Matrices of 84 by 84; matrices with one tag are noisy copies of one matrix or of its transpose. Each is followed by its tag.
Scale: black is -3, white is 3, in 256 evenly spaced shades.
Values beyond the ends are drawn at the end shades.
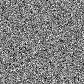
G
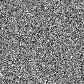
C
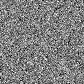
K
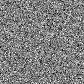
G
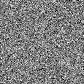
K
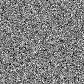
G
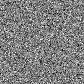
G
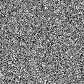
C
